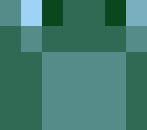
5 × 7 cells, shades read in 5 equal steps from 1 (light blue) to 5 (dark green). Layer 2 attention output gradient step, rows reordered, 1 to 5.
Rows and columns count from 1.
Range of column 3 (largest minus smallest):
2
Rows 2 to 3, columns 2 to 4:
3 4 4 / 4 3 3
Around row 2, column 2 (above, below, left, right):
1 4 4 4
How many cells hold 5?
2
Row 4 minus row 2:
0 1 -1 -1 -1 -1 1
